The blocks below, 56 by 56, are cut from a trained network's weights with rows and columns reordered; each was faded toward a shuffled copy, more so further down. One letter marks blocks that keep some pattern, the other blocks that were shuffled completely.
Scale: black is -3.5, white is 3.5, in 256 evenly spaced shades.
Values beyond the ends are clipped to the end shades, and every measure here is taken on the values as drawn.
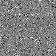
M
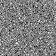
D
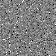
M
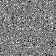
M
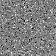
M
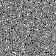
M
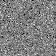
D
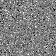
D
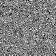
M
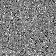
D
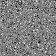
M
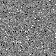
M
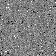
M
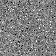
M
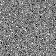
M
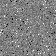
D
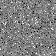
M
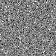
M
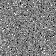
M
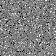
M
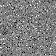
M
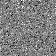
D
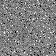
D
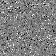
M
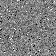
D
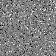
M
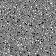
D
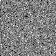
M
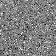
D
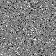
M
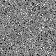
D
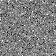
D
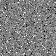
D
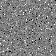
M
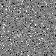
M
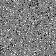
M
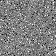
D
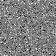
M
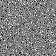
D
